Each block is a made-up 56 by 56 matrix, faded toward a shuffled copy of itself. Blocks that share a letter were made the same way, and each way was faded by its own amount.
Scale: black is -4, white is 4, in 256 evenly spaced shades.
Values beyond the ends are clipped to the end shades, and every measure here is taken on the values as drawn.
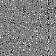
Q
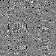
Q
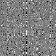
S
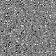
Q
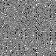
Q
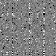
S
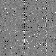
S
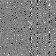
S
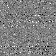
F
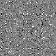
Q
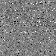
F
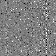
Q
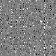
Q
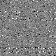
F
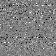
F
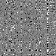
S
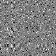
Q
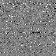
F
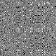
S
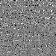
F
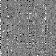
S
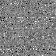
F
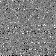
F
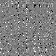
Q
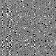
S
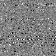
F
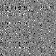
S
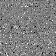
F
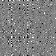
S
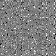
Q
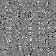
Q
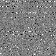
F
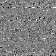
F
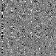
S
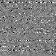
F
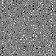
Q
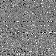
F
